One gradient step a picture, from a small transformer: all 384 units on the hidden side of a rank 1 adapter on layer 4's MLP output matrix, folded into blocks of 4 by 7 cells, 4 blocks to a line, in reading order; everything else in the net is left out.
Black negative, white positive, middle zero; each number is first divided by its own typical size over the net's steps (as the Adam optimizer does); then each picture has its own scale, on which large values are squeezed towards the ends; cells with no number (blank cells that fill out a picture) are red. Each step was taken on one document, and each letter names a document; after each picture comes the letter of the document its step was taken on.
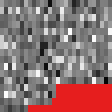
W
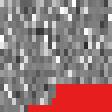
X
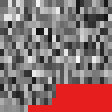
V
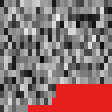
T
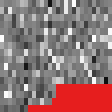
W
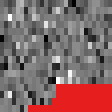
X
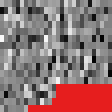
W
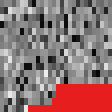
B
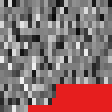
T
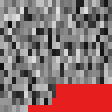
V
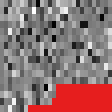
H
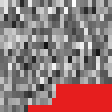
H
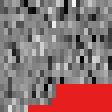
H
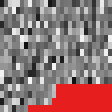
T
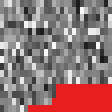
V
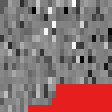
H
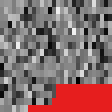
V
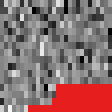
H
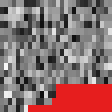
B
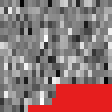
W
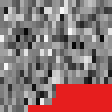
W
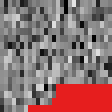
H
